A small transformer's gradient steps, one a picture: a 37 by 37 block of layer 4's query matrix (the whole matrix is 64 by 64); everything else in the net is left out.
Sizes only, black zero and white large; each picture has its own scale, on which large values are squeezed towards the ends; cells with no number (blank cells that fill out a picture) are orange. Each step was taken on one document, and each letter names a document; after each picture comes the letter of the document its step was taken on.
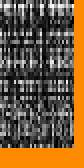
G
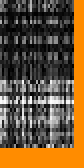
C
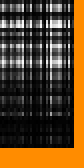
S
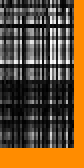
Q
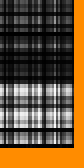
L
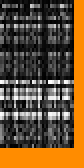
L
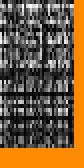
G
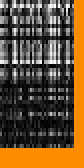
Q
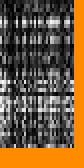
C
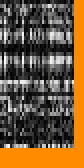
C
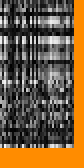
C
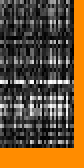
Q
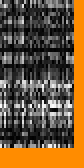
C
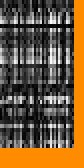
Q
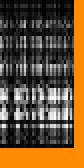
L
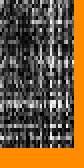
Q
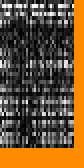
G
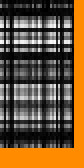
L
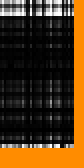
S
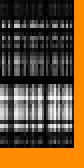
L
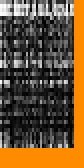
G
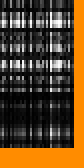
S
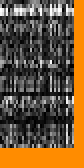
Q
